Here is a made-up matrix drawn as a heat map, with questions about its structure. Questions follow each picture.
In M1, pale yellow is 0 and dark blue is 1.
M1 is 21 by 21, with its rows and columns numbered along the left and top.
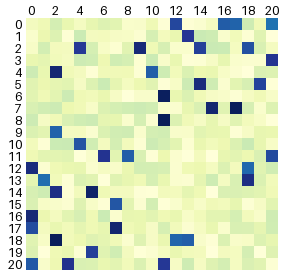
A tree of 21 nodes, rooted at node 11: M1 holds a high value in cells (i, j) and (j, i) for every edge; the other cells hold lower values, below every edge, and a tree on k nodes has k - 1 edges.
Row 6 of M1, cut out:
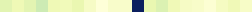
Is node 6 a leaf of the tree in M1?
yes
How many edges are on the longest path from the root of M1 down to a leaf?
8
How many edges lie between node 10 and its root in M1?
7
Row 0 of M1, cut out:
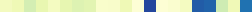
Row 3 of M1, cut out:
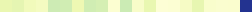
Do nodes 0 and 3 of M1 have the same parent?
yes
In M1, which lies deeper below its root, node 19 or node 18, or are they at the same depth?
node 19
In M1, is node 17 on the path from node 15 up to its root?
yes
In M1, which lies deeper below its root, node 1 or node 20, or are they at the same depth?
node 1
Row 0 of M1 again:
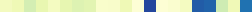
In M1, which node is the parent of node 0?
20
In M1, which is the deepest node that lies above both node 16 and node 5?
0
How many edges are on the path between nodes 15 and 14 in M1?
7
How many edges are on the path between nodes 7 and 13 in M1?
5
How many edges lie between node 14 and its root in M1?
6
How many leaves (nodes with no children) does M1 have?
9
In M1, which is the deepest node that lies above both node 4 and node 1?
18
